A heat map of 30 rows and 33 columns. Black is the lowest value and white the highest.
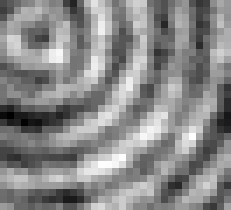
The middle left is the ninth with the lowest average. Neither half mirrors the other. Rings spread out from the top left. The values follow a bell shape. No row or column stands out.
